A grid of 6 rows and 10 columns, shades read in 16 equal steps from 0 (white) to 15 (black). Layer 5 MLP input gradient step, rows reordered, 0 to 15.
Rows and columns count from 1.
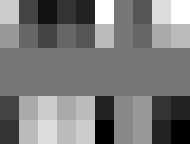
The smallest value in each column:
3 4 2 4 3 0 7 6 2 0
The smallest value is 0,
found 2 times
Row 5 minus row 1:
8 -6 -11 -7 -9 13 -1 -4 10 13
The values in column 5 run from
3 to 13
